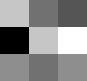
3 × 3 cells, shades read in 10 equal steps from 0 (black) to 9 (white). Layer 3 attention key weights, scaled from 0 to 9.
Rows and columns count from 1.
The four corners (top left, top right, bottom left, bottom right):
7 3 5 5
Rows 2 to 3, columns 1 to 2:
0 7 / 5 4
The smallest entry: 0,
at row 2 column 1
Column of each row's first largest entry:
1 3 1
